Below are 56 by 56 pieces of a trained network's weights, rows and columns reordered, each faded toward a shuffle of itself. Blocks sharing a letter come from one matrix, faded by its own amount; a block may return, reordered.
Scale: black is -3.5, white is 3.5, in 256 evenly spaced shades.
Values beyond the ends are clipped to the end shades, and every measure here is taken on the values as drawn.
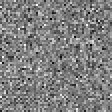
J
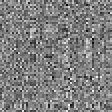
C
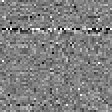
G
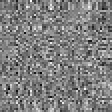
C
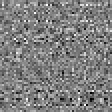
G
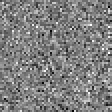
J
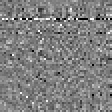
G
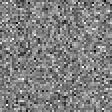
J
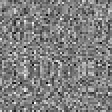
C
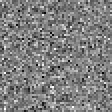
J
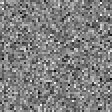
J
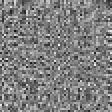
C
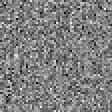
J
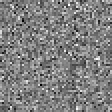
J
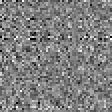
G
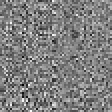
C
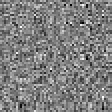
C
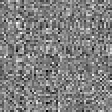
C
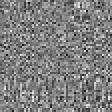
C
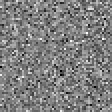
J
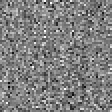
J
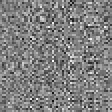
C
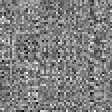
C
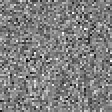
J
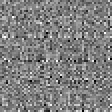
G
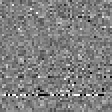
G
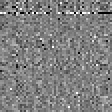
G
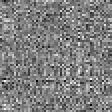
C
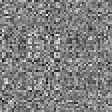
C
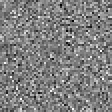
J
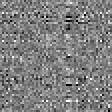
G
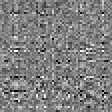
G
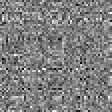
G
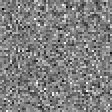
J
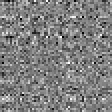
G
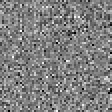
J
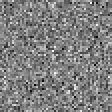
J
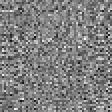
C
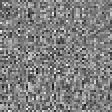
C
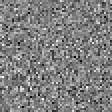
J
